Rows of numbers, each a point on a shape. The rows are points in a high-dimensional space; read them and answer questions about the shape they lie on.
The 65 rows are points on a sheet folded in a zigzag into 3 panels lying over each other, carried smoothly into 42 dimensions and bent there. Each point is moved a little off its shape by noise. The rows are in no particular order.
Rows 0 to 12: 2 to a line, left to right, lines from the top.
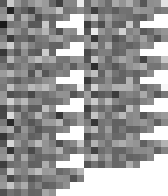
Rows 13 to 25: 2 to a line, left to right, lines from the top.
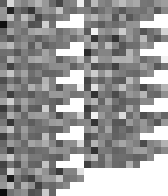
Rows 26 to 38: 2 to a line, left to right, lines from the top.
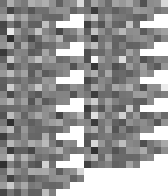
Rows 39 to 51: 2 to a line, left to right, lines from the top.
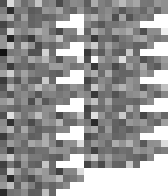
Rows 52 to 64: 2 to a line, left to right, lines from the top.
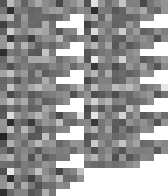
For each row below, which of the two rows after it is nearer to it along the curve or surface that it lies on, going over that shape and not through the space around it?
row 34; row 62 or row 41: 41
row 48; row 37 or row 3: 37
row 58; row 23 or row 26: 26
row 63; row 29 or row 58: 58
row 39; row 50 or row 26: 26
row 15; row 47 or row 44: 47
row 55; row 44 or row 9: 44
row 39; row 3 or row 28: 28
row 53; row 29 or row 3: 29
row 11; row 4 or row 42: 4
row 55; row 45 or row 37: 45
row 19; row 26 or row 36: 36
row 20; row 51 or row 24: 51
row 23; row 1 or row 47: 1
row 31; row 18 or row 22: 22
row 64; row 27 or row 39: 39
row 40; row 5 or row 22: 22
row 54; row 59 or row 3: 3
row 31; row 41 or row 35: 35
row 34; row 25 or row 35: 25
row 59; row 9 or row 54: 9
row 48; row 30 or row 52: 30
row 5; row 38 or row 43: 43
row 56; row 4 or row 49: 4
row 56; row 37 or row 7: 37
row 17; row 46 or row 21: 46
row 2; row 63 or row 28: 28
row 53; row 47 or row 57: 47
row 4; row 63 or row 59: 63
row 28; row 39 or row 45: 39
